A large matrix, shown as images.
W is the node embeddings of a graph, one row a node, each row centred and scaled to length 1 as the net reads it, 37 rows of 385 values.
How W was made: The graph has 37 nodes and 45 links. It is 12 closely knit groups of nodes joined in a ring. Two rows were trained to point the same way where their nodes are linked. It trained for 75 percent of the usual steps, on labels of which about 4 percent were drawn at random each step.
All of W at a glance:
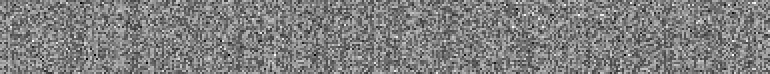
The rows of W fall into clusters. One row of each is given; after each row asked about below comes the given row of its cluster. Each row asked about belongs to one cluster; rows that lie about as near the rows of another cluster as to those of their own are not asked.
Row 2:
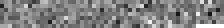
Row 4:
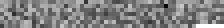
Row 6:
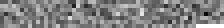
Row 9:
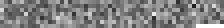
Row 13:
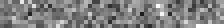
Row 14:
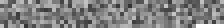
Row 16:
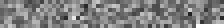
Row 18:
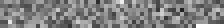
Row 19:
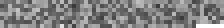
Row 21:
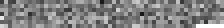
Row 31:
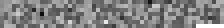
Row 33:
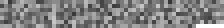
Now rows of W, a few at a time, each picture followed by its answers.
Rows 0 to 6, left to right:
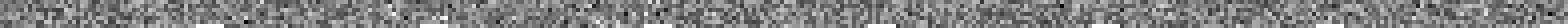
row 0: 13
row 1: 21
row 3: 14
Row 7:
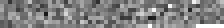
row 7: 13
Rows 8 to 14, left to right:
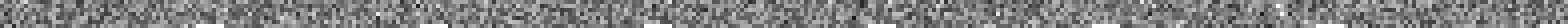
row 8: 33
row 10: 31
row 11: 31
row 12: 9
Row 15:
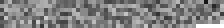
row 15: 6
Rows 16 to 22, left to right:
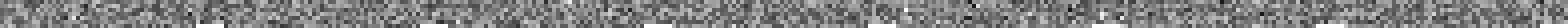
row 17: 18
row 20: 2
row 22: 19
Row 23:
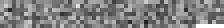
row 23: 4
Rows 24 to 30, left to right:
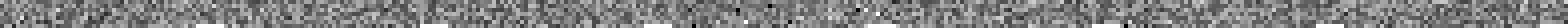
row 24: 33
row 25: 16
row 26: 19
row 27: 9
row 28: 16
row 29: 14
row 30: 4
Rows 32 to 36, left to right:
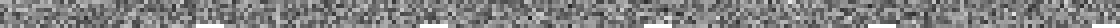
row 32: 2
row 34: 21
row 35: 18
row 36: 9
